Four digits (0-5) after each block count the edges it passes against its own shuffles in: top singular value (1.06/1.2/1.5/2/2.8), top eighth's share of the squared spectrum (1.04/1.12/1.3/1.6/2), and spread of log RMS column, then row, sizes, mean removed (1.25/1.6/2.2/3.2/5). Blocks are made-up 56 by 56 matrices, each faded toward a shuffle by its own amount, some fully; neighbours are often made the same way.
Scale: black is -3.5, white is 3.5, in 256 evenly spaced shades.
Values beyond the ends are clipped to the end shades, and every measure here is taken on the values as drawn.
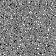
2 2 0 0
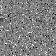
2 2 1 0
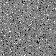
2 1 0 0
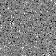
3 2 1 1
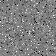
1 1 0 0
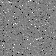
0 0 0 0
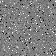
0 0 0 0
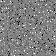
0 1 0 0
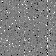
3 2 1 0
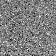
0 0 0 1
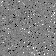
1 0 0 0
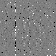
3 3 1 0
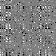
4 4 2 2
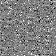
3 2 1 0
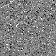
3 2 0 0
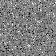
2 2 0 0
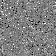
2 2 0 0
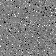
1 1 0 0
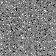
2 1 0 0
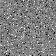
1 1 0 0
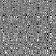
4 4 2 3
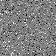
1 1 0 0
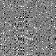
4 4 2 2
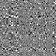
4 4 2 2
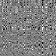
4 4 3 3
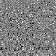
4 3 2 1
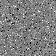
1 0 0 0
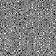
4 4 2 2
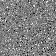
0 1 0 0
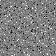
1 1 0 0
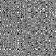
4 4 2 2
